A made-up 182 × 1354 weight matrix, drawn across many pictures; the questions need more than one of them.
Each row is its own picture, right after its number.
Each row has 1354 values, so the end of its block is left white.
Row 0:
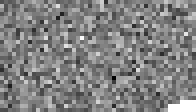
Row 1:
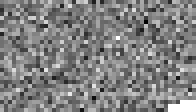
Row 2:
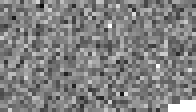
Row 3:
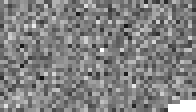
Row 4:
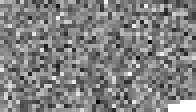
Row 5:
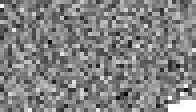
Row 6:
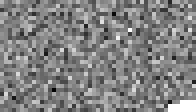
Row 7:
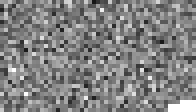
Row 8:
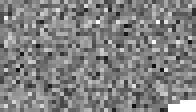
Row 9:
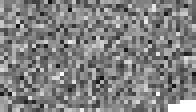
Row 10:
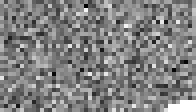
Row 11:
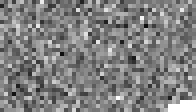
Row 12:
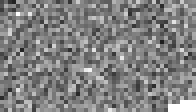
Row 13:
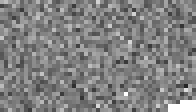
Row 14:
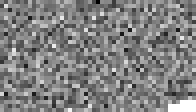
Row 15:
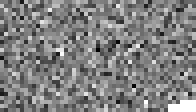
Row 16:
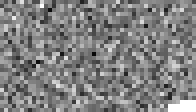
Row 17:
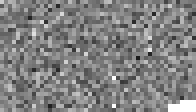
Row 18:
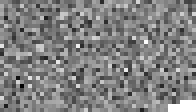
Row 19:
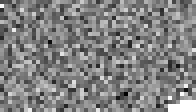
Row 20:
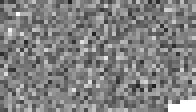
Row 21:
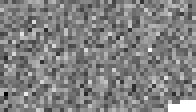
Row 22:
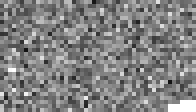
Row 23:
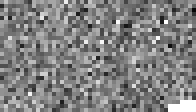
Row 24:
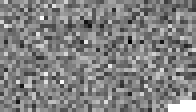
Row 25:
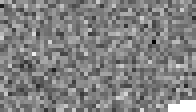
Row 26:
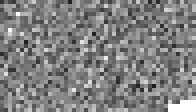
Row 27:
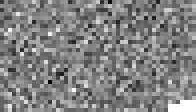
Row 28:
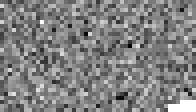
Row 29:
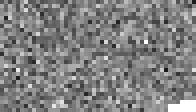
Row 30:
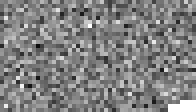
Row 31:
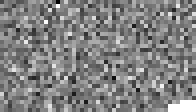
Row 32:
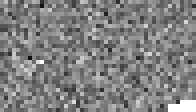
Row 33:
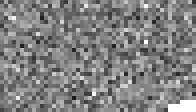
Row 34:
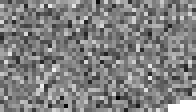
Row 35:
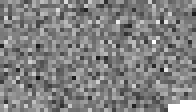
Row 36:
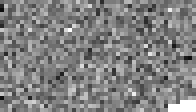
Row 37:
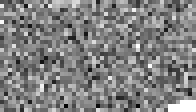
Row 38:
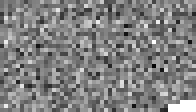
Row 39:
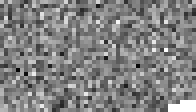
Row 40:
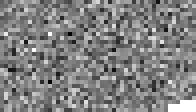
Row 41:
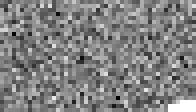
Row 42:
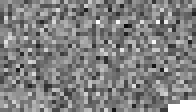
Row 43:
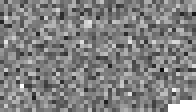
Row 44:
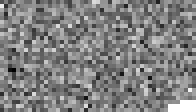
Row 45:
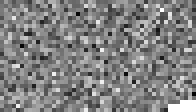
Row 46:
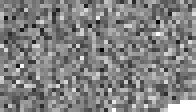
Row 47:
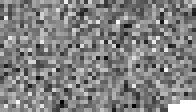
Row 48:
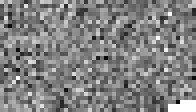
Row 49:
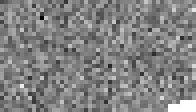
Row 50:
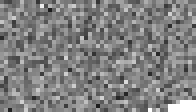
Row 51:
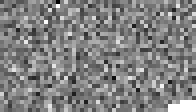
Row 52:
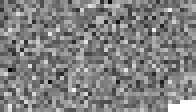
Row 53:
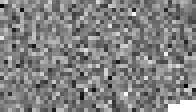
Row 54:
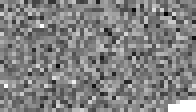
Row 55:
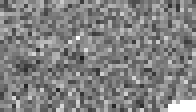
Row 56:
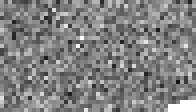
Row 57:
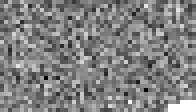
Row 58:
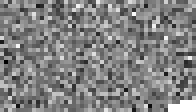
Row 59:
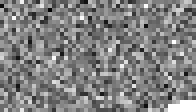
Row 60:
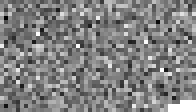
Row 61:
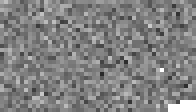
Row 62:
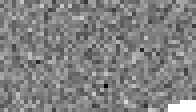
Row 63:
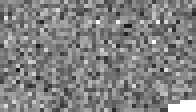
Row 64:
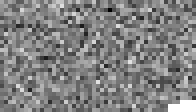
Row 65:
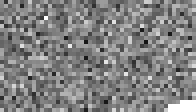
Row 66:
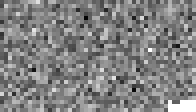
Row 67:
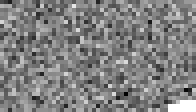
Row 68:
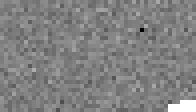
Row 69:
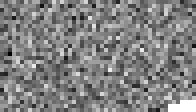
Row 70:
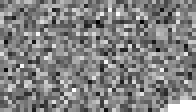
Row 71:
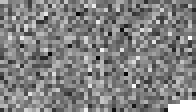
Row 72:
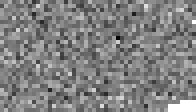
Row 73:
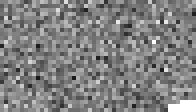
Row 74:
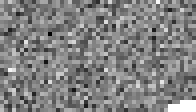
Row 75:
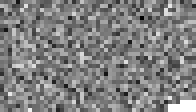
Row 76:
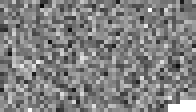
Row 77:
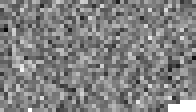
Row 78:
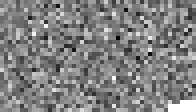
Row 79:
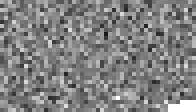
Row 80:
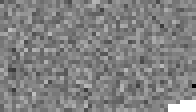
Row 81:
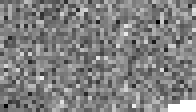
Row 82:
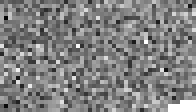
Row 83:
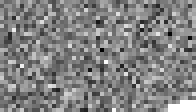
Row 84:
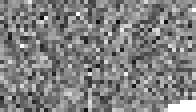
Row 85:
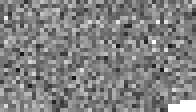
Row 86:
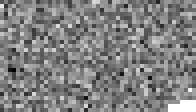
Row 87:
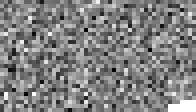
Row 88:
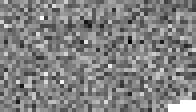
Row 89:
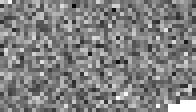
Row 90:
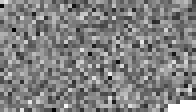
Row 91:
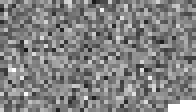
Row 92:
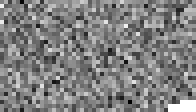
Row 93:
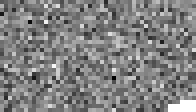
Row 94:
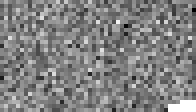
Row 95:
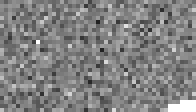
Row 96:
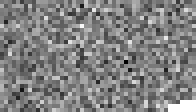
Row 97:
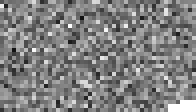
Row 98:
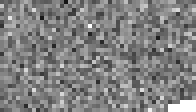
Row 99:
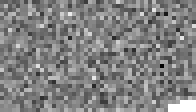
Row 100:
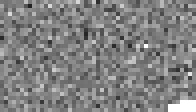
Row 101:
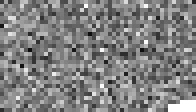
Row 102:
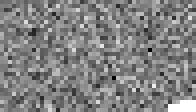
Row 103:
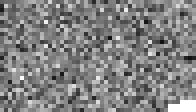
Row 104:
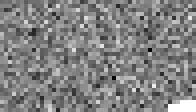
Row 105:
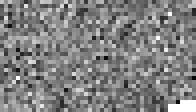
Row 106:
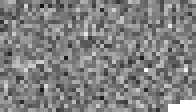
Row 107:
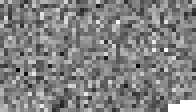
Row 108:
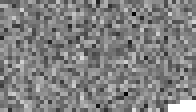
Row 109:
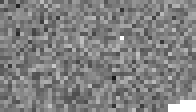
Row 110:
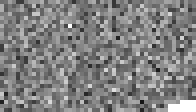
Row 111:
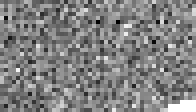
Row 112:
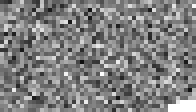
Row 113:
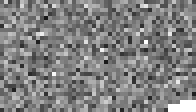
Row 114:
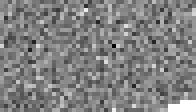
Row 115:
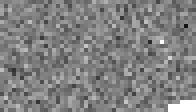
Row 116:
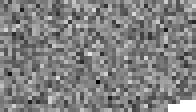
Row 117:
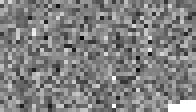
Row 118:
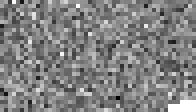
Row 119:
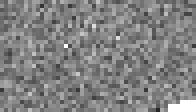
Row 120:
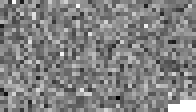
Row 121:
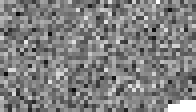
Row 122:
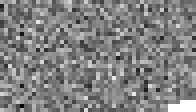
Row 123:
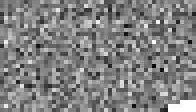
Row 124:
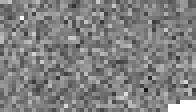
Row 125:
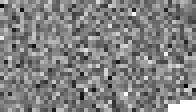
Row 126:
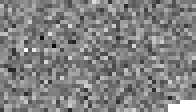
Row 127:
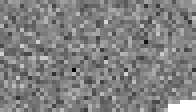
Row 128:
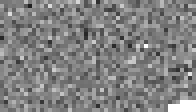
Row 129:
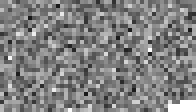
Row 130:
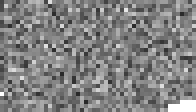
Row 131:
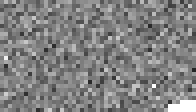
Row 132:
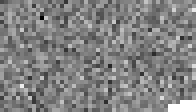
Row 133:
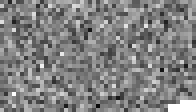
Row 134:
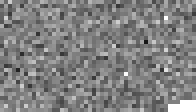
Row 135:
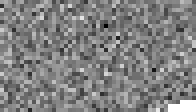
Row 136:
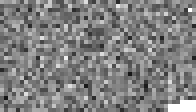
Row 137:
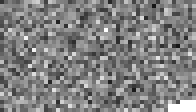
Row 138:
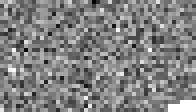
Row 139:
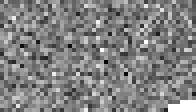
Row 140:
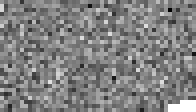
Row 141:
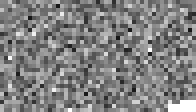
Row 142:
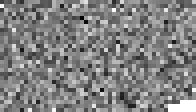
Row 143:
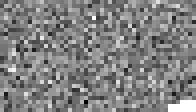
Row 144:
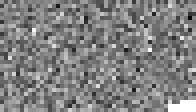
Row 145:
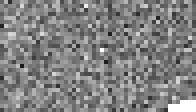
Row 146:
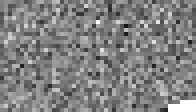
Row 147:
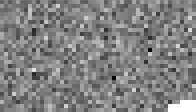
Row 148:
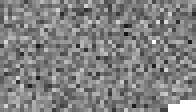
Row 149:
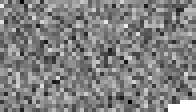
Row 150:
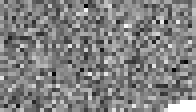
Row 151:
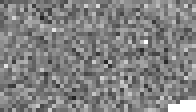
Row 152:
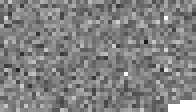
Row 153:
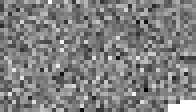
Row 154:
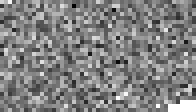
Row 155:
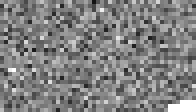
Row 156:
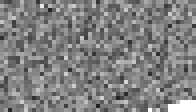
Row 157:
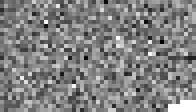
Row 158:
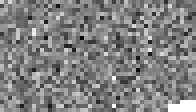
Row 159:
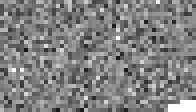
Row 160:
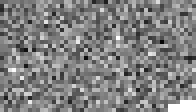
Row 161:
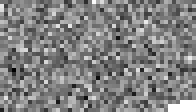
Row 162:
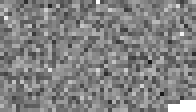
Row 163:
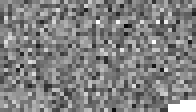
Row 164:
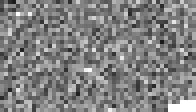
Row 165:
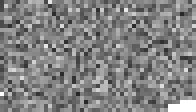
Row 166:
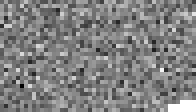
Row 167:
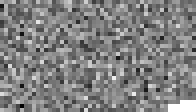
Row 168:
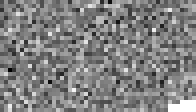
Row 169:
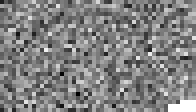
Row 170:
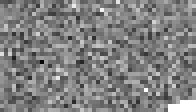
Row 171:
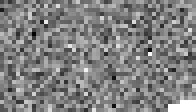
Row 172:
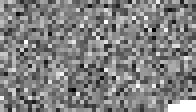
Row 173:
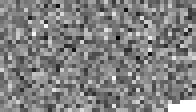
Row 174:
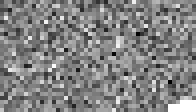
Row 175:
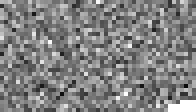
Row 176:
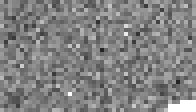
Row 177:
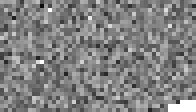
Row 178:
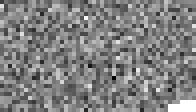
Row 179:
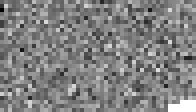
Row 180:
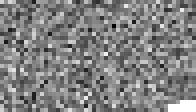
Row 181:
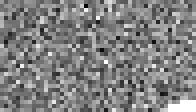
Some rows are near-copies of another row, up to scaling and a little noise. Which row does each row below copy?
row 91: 7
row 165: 130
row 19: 5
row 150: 10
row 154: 89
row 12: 164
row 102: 104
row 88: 24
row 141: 129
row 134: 152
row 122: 167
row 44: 86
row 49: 132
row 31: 51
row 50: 156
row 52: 168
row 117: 158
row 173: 78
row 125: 53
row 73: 35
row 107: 39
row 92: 149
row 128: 100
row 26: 20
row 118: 120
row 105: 48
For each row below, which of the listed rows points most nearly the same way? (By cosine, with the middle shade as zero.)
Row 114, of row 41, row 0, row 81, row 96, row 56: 81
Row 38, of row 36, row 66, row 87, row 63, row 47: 63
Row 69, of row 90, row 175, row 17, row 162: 162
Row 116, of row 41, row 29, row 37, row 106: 41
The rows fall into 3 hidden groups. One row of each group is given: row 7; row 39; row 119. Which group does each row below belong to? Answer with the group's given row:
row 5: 119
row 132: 39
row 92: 119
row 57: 119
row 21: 7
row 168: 7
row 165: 7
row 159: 7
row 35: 39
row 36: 7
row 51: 7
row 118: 119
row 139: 39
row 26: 7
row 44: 7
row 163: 39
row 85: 39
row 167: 7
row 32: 119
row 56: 39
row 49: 39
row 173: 7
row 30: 39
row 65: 39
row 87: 7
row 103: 7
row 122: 7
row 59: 119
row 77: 119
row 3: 39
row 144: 7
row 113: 39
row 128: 119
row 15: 119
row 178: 7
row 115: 7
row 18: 39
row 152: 39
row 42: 39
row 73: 39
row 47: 39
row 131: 7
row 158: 7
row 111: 39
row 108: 119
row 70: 39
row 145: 39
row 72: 119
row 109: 7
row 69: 119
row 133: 119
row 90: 119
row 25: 119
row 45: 39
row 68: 7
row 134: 39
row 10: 39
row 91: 7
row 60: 39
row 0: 7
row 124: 119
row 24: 39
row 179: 7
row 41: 119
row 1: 7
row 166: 39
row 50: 119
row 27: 7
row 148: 39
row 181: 39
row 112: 119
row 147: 7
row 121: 7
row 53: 119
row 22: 7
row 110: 7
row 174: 7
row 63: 39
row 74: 7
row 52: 7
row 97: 7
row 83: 39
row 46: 39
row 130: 7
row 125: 119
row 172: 7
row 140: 7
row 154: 119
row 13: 119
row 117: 7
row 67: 119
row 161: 7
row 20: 7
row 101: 39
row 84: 39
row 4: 7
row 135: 119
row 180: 7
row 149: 119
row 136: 7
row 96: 119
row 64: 119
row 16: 119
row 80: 7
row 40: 7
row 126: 7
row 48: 39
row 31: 7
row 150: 39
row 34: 119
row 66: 7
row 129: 7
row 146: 39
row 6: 7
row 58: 119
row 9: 7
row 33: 39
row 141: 7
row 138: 7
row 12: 7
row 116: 119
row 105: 39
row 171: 7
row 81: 39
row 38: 39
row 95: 39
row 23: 39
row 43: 39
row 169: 7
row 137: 7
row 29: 39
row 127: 39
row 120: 119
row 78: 7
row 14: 7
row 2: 119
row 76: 119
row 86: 7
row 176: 39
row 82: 39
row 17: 7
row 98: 39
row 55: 119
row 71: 39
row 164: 7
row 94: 39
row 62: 119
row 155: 7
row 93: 7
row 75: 119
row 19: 119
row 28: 119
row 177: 119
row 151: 39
